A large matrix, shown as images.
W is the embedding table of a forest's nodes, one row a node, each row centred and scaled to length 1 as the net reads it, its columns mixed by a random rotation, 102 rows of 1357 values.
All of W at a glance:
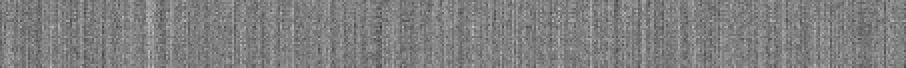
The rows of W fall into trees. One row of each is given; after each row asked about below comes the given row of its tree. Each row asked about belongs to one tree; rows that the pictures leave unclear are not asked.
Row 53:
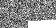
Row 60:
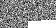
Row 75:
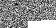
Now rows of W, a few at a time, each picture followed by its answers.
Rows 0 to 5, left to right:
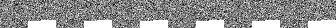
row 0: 75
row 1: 53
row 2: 53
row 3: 75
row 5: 53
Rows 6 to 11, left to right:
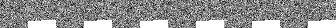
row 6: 53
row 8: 53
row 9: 53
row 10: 60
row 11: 75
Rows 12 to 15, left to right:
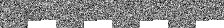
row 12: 75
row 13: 60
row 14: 75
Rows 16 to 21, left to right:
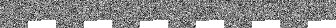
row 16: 53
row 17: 53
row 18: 75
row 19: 75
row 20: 75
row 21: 75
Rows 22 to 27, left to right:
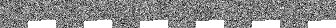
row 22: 53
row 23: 53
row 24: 60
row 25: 75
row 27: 53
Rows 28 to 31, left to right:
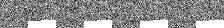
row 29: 53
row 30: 53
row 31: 53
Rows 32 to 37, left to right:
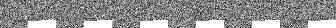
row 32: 53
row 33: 75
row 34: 60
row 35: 75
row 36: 75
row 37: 53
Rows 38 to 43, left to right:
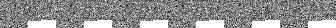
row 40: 75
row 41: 75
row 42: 75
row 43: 53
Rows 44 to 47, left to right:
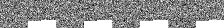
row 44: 75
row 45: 60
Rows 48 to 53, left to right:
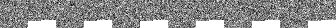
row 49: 75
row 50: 60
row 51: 75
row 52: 75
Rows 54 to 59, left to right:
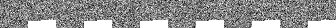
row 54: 53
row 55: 60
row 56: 60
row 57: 75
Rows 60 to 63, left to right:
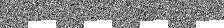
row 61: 75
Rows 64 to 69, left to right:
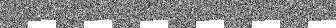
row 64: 75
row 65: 53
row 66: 60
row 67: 60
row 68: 75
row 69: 60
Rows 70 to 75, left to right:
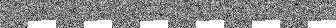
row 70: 75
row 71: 53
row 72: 60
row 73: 53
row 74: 53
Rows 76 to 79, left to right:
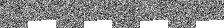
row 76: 53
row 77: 60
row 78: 60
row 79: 75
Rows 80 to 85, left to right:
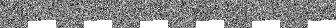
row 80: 60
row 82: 60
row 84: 60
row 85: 75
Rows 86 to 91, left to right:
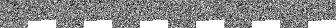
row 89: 60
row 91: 60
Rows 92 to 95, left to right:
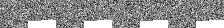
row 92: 53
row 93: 53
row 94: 75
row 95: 60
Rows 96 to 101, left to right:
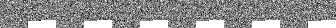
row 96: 60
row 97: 75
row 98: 75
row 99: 75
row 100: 75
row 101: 60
